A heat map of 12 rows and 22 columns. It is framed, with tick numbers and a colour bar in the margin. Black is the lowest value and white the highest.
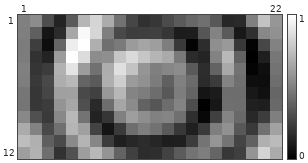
Concentric rings centre on the centre. The ninth with the lowest average is the middle right. The centre is the smoothest part. On average the colour sits 40% of the way up the scale.
